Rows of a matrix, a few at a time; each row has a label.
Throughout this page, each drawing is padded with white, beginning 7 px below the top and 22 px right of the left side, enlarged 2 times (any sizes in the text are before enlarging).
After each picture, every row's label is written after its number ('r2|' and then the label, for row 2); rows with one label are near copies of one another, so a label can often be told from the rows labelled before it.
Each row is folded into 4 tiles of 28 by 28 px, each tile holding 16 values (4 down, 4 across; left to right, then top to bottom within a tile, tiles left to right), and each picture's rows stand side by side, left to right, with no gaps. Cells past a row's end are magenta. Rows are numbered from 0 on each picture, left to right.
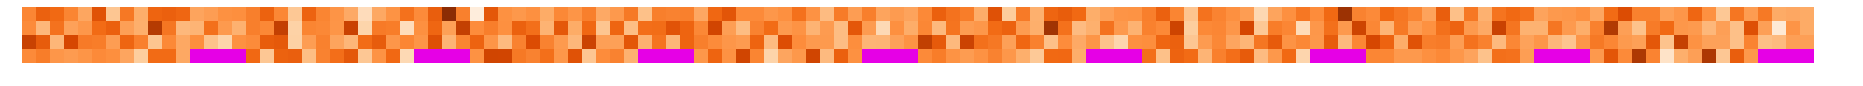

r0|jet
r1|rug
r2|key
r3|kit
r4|jet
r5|rug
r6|jet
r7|kit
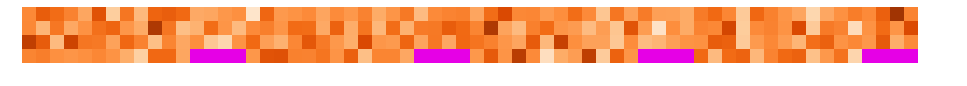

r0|jet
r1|key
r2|kit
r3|rug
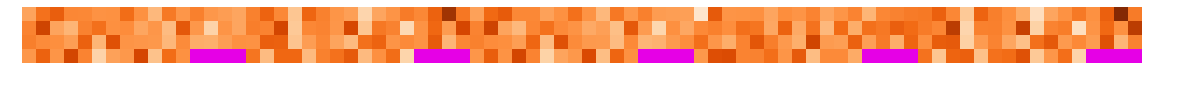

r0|kit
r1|rug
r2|kit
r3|key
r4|rug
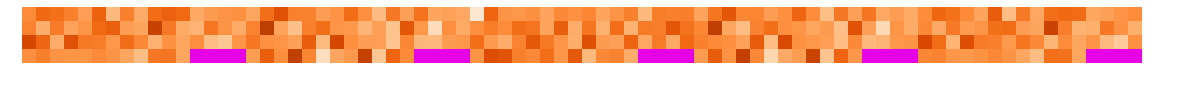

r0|jet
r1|kit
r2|key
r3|kit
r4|jet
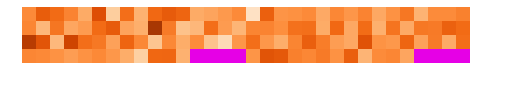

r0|jet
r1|key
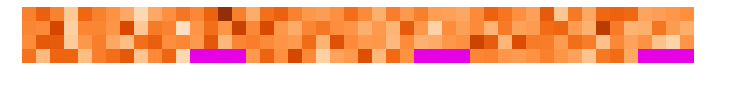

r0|rug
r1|kit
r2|jet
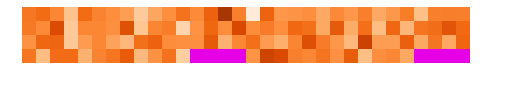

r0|rug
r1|key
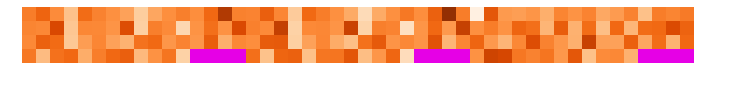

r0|rug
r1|rug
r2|key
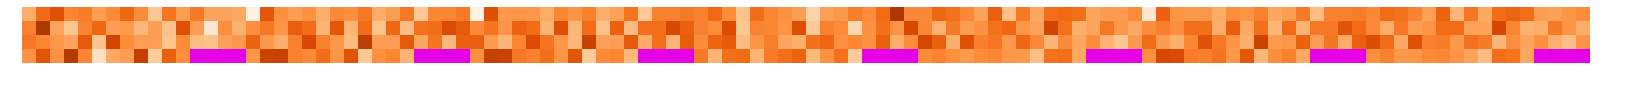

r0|kit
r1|key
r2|key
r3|rug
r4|jet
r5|key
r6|jet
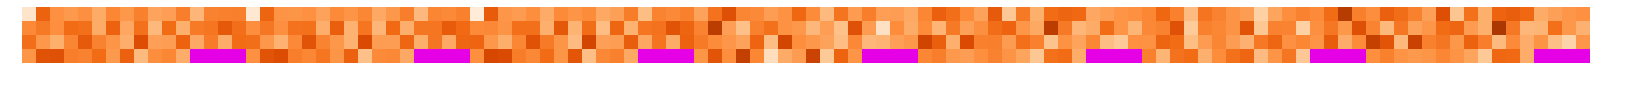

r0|key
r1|key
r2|key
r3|kit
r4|jet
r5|rug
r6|jet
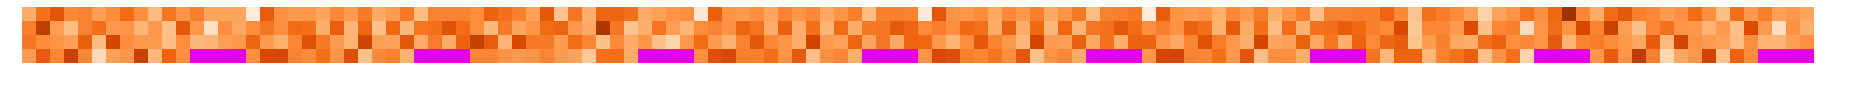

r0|kit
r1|key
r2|jet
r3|key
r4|key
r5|key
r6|rug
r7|kit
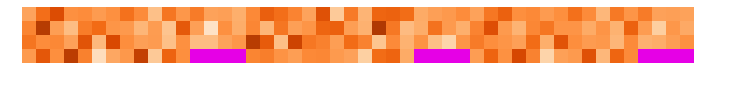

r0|kit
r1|jet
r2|kit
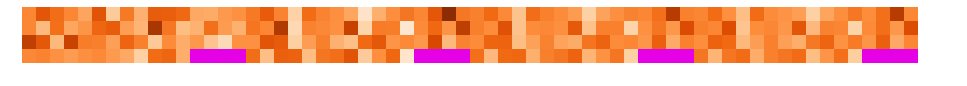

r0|jet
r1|rug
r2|rug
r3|rug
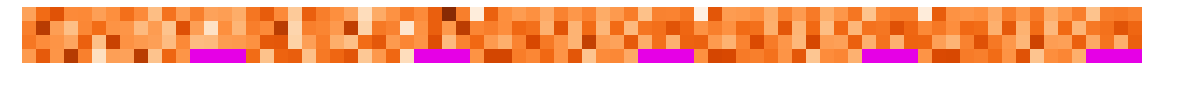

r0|kit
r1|rug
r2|key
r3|key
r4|key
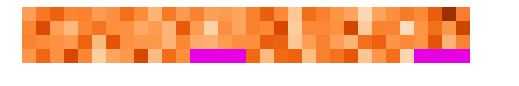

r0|kit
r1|rug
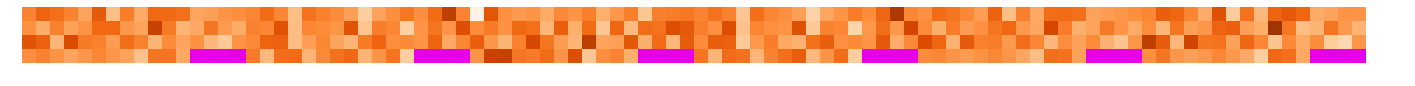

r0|jet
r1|rug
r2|key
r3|rug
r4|jet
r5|jet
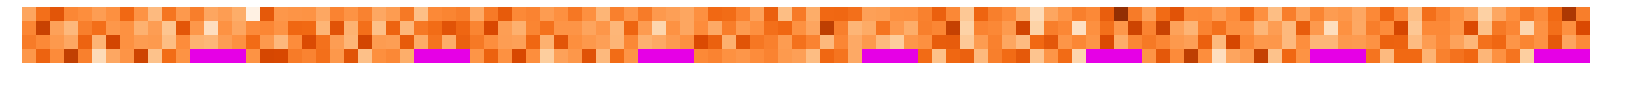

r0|kit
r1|key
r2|kit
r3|jet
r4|rug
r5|kit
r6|rug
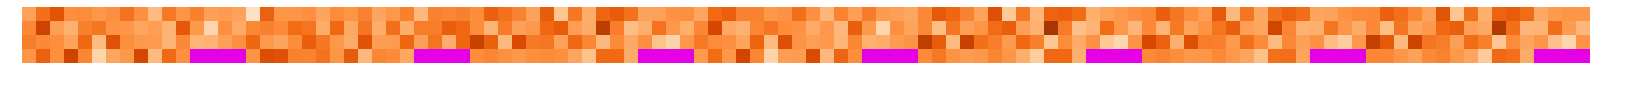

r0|kit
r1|key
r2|jet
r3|kit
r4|jet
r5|jet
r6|jet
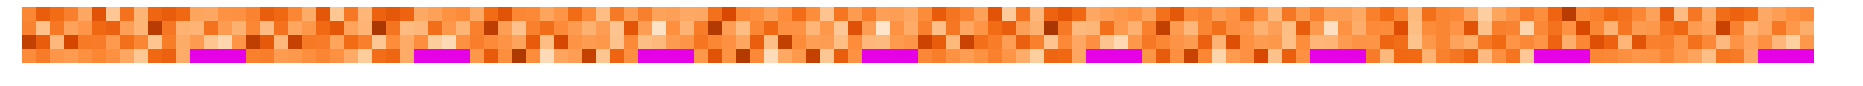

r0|jet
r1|jet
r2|kit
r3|kit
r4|jet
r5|kit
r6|rug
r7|jet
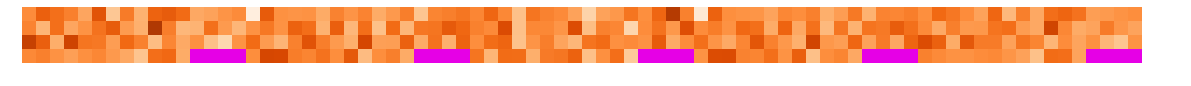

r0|jet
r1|key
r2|rug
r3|key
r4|jet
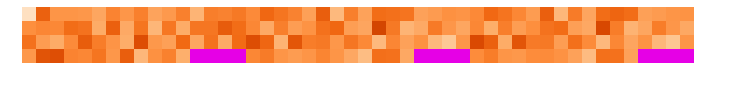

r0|key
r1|jet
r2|jet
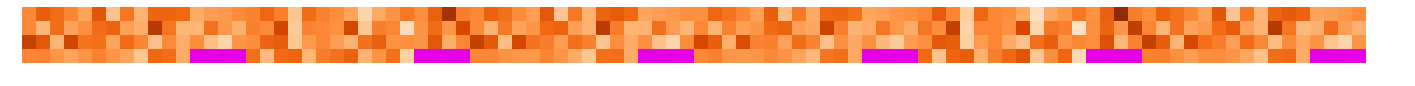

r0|jet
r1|rug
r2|jet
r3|jet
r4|rug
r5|jet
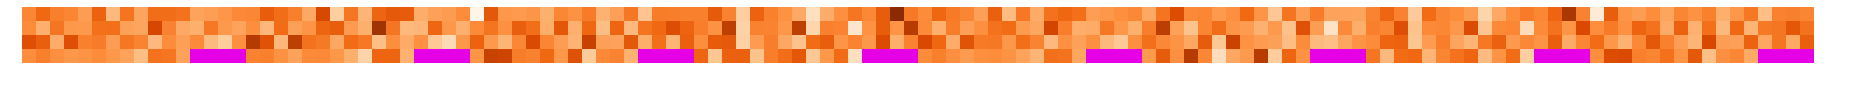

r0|jet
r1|jet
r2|key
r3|rug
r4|jet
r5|kit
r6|rug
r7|key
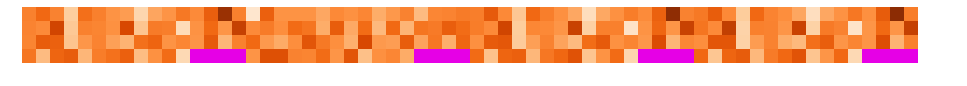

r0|rug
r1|key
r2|rug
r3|rug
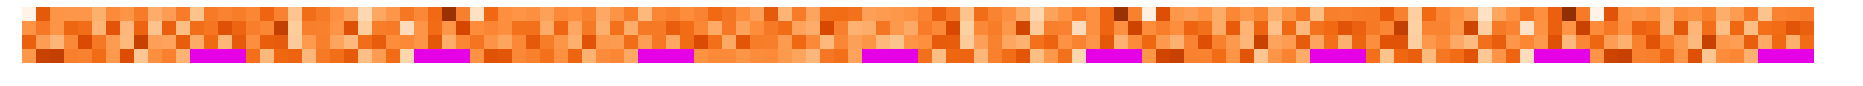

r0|key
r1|rug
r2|key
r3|jet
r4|rug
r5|key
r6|rug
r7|key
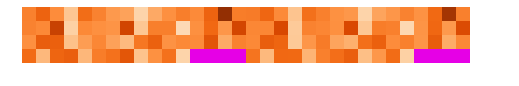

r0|rug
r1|rug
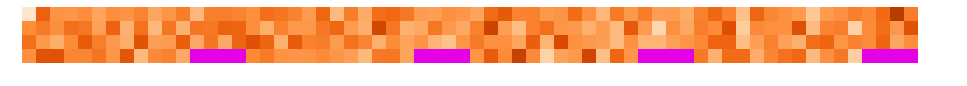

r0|key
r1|jet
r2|kit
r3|rug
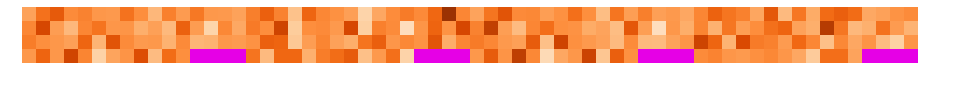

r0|kit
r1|rug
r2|kit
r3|jet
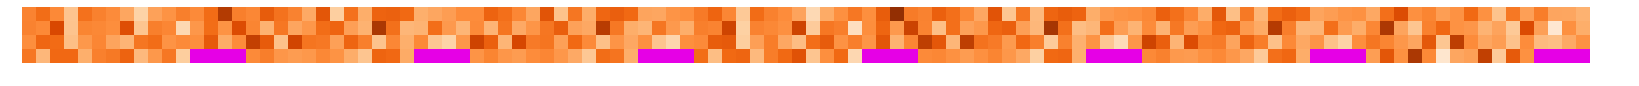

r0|rug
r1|jet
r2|jet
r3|rug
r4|jet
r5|jet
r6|kit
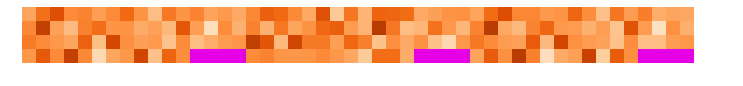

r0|kit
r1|jet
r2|kit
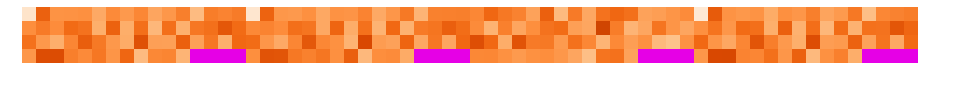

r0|key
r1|key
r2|jet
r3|key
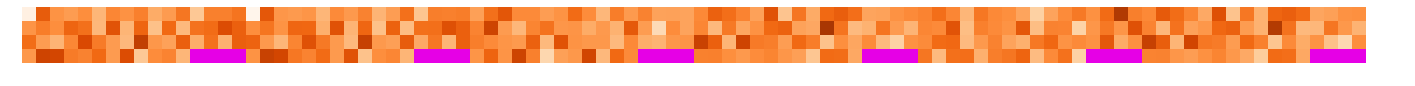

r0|key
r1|key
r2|kit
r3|jet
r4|rug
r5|jet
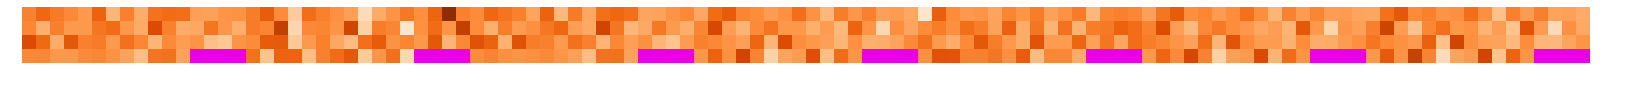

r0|jet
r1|rug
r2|jet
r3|kit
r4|key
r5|kit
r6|kit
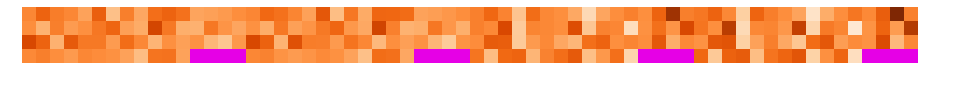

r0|jet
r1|jet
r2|rug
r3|rug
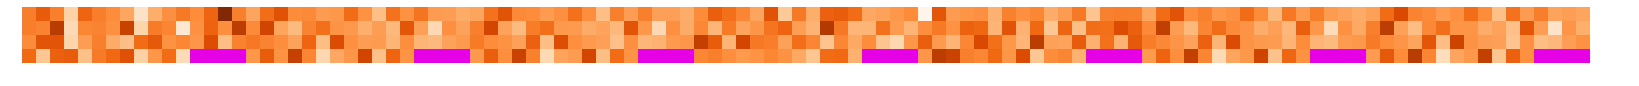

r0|rug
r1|kit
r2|kit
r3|jet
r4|key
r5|kit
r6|kit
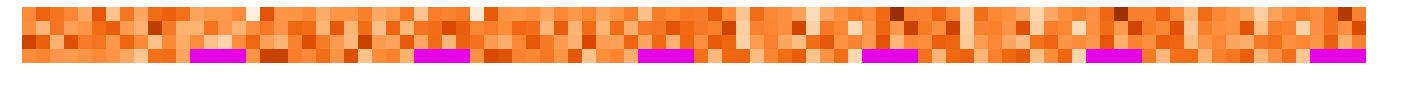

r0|jet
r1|key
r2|key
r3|rug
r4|rug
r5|rug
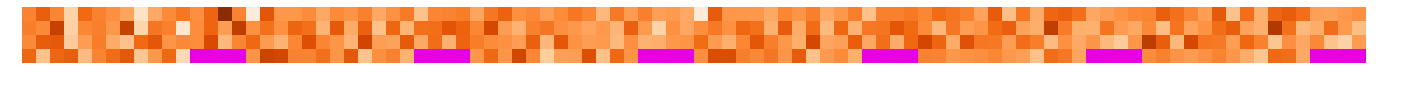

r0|rug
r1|key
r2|kit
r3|key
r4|jet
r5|jet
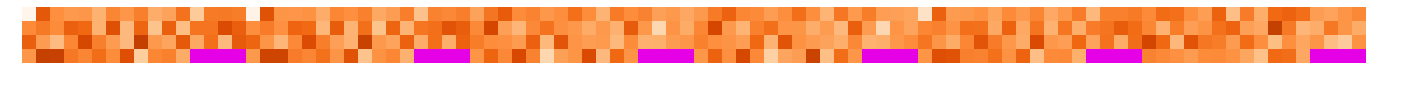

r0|key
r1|key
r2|kit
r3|kit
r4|key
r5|jet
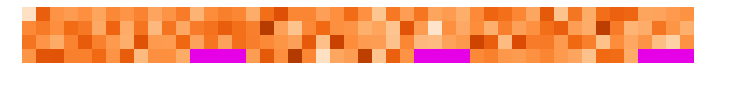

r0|key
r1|kit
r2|jet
